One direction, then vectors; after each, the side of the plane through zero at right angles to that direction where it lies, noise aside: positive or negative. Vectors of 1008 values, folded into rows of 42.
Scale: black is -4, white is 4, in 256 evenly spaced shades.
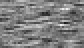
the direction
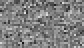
negative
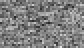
negative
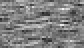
positive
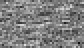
positive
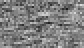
negative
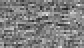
negative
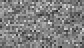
positive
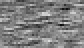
negative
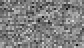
negative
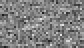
positive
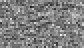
negative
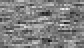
positive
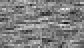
positive
